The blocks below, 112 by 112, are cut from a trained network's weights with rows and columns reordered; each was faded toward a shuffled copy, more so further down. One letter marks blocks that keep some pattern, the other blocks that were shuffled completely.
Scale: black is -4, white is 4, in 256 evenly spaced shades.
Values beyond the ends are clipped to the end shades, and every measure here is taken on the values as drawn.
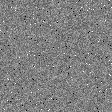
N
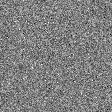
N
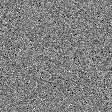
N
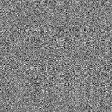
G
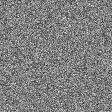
N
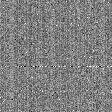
G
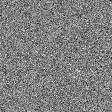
N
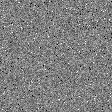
N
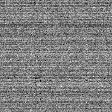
G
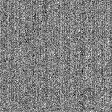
G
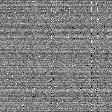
G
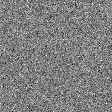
N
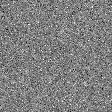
N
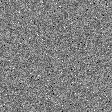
N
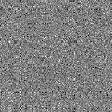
G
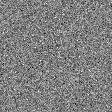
N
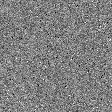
N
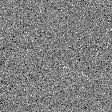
N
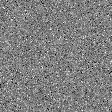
N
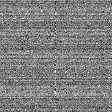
G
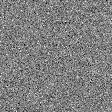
N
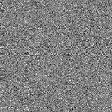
G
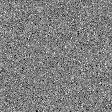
N
